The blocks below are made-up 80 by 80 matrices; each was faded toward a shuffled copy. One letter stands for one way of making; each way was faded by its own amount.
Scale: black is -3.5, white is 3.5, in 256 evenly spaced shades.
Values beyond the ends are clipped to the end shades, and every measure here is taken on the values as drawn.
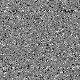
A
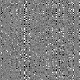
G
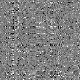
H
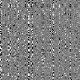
G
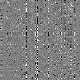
G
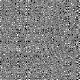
H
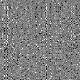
H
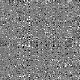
H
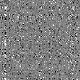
H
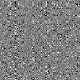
H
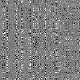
G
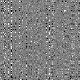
G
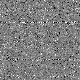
A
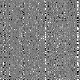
G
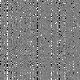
G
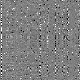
G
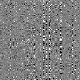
G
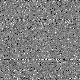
A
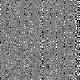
G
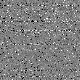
A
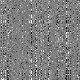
G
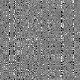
G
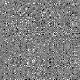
H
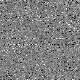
A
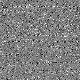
A
